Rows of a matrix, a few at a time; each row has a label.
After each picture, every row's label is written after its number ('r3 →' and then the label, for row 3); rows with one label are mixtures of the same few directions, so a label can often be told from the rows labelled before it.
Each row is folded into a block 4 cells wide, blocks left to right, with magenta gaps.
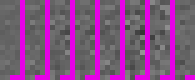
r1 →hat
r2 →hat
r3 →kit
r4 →kit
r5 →hat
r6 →kit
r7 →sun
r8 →hat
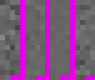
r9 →sun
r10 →sun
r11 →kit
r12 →hat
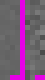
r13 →sun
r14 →kit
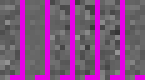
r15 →hat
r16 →hat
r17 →sun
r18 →sun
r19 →kit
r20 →hat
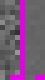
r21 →kit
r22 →hat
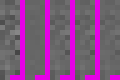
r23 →kit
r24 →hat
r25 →kit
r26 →kit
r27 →kit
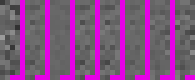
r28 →sun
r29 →hat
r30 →sun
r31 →hat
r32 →hat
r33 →hat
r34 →kit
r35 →kit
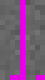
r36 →kit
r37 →sun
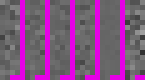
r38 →sun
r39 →kit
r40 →sun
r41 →hat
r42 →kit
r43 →kit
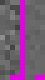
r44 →sun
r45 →sun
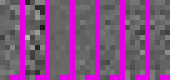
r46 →sun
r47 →sun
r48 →sun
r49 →hat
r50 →hat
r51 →kit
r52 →kit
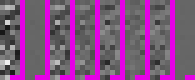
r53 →hat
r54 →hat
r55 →hat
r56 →hat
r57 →hat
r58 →kit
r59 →hat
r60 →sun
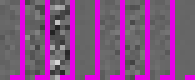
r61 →sun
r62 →sun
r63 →hat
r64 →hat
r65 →kit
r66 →hat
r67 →kit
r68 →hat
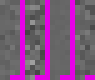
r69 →sun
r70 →hat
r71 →kit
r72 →sun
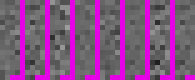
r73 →kit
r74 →hat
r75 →sun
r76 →sun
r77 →kit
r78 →hat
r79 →hat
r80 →hat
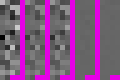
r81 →sun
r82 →sun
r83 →sun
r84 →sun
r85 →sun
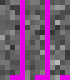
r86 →sun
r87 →kit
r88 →hat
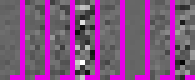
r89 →hat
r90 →sun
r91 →sun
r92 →hat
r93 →hat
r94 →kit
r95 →kit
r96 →hat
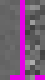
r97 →sun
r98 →hat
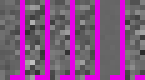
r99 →kit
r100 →hat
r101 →kit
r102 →hat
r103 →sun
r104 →kit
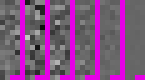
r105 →kit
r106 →sun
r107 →hat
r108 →hat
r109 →sun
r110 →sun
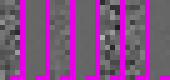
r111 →kit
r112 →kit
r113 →kit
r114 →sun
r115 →sun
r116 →hat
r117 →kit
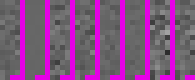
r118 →kit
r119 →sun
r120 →hat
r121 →kit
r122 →sun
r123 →hat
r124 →kit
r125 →kit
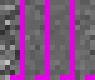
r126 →hat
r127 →sun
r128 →hat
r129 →kit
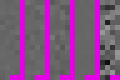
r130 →kit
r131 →sun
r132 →sun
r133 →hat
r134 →hat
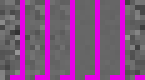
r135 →kit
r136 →sun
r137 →sun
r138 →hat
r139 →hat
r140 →sun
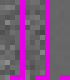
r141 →hat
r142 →kit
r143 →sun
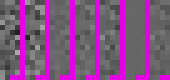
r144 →kit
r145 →sun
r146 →kit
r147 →sun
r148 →sun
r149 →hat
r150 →sun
